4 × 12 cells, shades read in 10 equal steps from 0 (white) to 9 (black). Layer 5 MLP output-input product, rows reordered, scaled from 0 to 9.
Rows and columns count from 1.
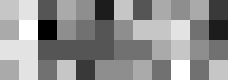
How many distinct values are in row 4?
7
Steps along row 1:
down up down up up down up down up down up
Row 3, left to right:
1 1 6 6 6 6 5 5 3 2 4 5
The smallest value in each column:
1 0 5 2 4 4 2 2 2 0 3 2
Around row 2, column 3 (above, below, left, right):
6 6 0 4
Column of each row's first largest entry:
6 3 3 5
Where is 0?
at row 2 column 2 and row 4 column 10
